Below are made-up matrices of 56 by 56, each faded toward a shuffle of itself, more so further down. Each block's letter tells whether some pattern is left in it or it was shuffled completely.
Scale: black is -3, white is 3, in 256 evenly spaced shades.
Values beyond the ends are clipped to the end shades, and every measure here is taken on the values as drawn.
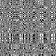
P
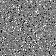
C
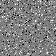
C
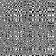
P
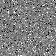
C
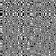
P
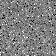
C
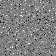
C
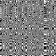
P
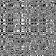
P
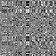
P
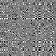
P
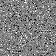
C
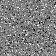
C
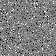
C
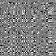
P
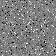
C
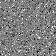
C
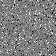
C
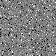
C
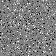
C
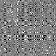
P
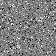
C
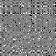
P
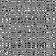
P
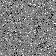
C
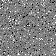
C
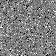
C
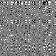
P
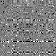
P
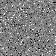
C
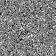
C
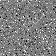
C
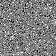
C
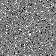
C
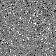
C
